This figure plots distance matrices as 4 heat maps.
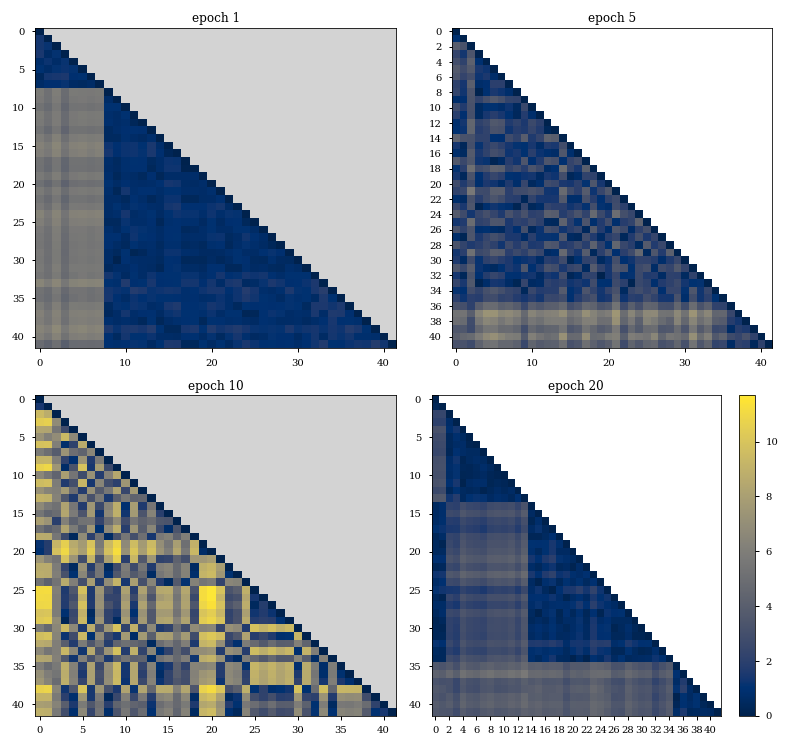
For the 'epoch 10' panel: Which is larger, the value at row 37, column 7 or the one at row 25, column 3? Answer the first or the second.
the first
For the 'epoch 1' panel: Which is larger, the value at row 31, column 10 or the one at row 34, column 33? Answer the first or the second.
the second
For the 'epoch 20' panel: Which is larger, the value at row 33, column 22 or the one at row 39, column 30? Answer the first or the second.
the second
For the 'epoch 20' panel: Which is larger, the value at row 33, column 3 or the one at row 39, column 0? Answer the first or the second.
the second
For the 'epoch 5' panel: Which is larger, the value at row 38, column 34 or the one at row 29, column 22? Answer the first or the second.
the first
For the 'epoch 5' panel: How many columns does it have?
42
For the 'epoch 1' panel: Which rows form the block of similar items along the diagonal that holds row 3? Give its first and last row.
0 to 7
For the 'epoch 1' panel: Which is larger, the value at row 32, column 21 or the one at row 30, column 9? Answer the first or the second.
the first
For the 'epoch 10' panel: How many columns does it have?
42
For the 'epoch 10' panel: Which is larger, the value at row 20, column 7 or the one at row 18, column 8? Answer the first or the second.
the first
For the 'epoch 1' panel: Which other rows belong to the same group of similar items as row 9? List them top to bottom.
8, 10, 11, 12, 13, 14, 15, 16, 17, 18, 19, 20, 21, 22, 23, 24, 25, 26, 27, 28, 29, 30, 31, 32, 33, 34, 35, 36, 37, 38, 39, 40, 41
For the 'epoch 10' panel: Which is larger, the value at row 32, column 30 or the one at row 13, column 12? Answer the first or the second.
the first
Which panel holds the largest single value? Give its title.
epoch 10
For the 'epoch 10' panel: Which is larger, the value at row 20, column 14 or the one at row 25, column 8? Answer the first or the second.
the first
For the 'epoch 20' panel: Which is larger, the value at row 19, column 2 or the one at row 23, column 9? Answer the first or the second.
the second
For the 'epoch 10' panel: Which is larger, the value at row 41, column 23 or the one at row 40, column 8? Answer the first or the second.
the second
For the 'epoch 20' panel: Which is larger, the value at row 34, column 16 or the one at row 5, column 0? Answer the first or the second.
the second
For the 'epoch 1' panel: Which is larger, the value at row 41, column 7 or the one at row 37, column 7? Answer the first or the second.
the second
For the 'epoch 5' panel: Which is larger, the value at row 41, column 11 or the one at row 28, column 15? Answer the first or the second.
the first
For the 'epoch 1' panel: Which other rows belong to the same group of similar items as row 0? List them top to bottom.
1, 2, 3, 4, 5, 6, 7
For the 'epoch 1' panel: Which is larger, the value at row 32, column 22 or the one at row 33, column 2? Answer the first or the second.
the second
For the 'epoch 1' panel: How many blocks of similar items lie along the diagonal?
2
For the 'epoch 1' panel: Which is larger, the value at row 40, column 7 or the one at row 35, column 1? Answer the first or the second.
the first
